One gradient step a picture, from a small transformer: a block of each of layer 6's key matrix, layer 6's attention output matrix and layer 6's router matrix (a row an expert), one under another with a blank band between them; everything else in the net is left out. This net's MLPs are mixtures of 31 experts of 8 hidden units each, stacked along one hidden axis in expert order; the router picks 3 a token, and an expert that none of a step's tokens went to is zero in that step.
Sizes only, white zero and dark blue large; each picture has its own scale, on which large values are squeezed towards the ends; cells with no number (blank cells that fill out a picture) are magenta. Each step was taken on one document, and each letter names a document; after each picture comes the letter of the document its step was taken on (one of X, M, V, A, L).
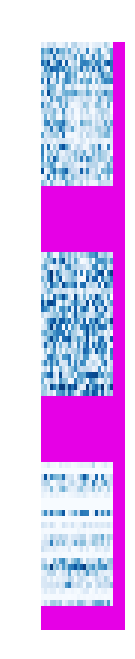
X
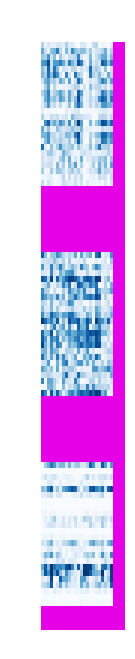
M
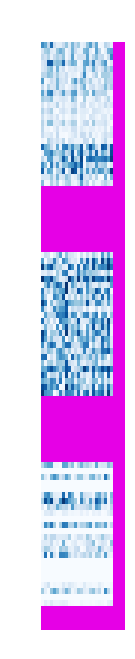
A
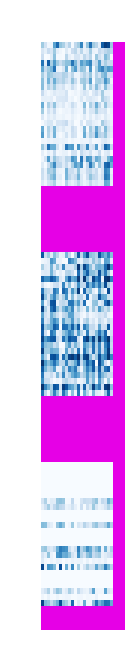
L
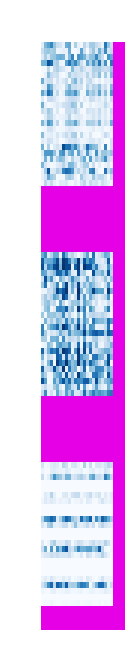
A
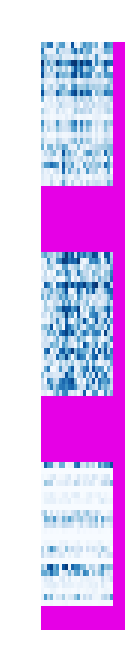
A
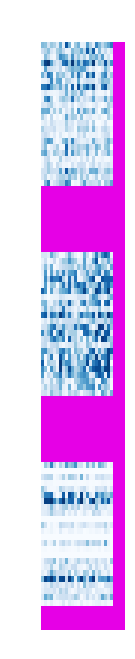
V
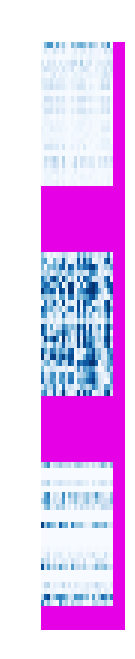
L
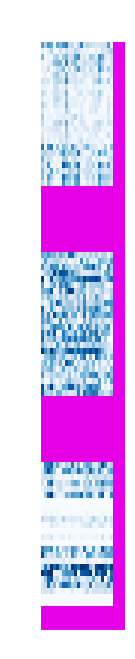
M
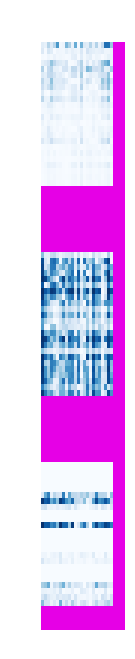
L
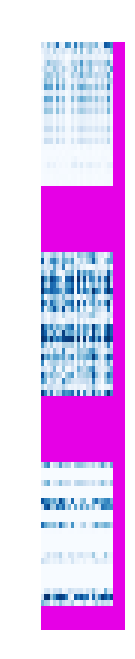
L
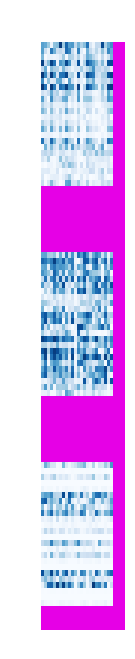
V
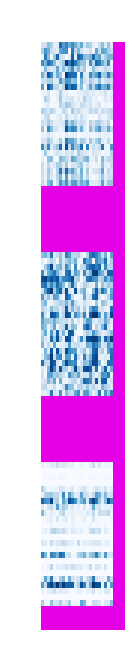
V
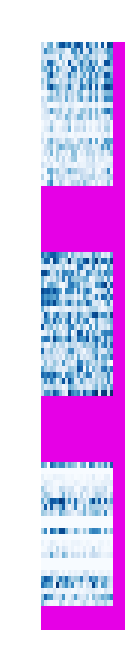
V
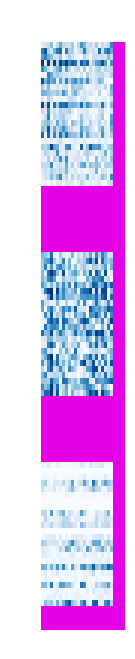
X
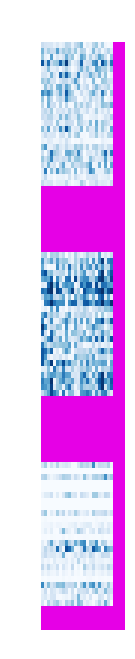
X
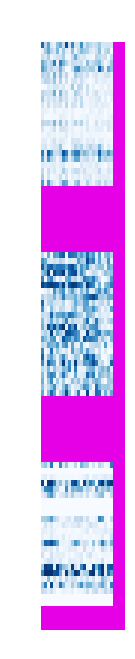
M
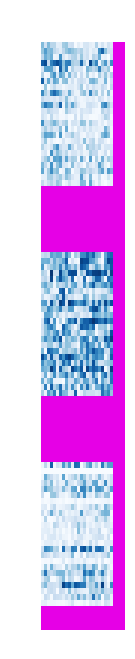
X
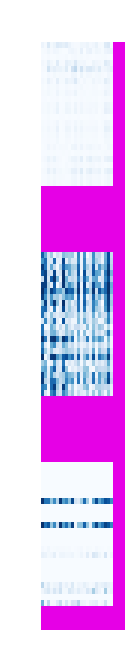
L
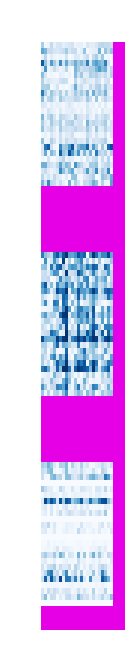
A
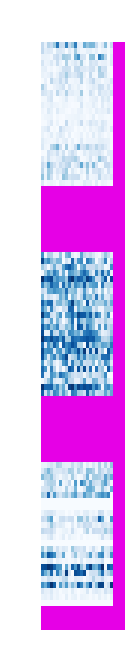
M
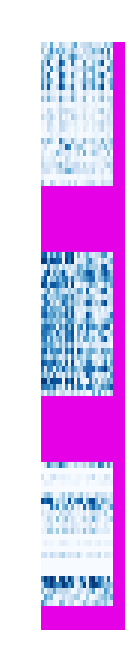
V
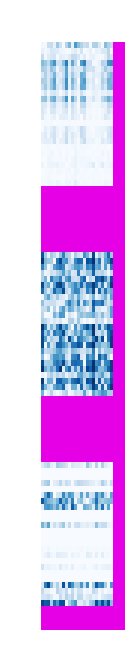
L
